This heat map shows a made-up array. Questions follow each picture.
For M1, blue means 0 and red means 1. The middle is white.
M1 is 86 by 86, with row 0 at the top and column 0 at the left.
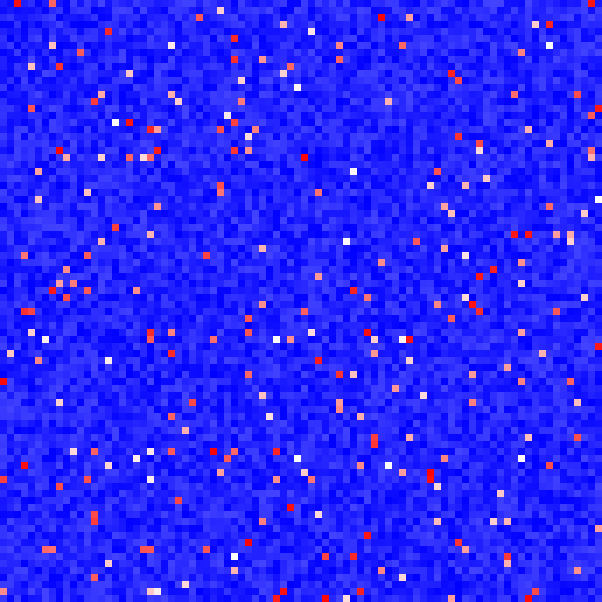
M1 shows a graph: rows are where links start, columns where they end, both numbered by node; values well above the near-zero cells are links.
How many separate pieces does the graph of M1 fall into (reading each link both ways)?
2
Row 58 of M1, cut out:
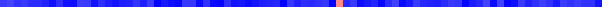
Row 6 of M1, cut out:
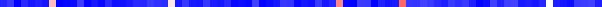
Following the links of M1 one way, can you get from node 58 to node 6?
yes
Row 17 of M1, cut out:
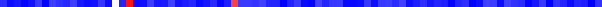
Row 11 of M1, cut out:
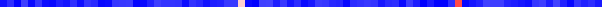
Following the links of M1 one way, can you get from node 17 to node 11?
yes
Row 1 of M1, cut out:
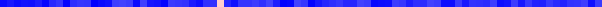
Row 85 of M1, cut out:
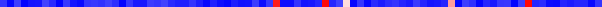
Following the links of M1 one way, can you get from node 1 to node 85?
no
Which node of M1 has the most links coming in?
node 21
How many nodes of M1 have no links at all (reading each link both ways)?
1
